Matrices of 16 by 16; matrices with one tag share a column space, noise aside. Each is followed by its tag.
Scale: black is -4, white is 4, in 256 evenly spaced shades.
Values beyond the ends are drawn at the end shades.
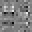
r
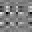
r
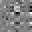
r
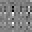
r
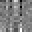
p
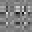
r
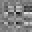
r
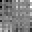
p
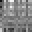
p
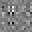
r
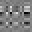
r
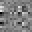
r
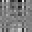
p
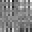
p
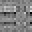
r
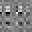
r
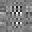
r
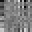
p
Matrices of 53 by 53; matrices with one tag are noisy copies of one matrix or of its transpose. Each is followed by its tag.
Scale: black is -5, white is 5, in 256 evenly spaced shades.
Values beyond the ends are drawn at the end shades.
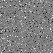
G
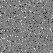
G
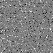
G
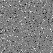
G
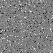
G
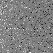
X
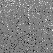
X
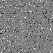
G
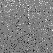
X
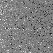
X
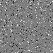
G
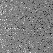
X
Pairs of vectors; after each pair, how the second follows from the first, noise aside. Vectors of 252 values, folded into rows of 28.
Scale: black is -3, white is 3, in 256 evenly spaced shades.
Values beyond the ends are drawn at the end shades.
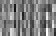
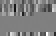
partly zeroed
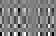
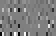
partly zeroed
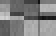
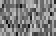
shuffled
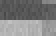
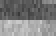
copied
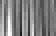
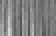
shrunk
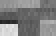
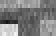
copied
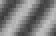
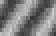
copied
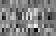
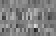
shrunk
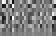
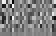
copied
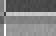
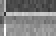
copied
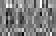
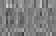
shrunk
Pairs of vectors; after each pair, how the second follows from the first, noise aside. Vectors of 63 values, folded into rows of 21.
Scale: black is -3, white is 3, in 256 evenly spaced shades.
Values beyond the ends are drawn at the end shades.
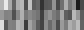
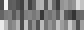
sign-scrambled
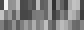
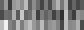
shuffled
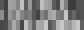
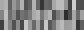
sign-scrambled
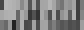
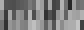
reversed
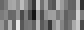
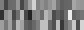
shuffled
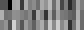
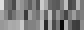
shuffled
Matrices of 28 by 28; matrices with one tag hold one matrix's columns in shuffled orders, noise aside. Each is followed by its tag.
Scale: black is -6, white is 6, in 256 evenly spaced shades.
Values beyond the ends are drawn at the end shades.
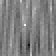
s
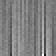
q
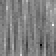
s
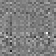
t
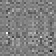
t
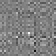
t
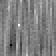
s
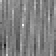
s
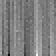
q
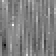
s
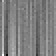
q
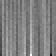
q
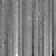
q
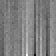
q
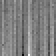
q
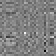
t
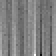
q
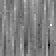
s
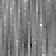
s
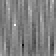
s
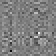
t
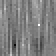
s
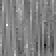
s
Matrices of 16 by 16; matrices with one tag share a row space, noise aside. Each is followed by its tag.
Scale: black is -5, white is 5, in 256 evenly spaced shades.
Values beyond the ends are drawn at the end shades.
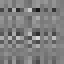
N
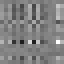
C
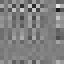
C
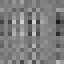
C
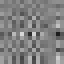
C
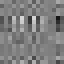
C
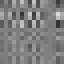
C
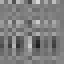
N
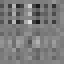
N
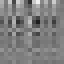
N
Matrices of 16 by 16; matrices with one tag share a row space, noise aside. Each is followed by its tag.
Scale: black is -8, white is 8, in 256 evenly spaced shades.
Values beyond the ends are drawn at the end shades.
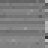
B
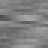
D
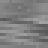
D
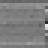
B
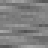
D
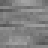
D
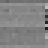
B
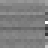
B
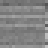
B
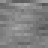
D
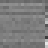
B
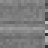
B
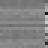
B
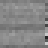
B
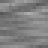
D
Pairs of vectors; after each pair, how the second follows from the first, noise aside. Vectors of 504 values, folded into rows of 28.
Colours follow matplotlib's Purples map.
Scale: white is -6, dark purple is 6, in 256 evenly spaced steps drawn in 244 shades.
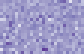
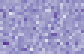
wrapped around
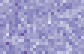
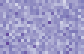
sign-scrambled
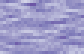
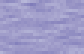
shrunk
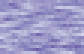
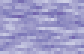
wrapped around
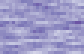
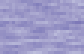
shrunk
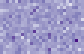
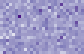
wrapped around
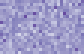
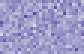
sign-scrambled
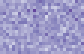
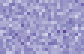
wrapped around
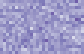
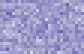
wrapped around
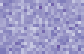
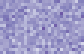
wrapped around
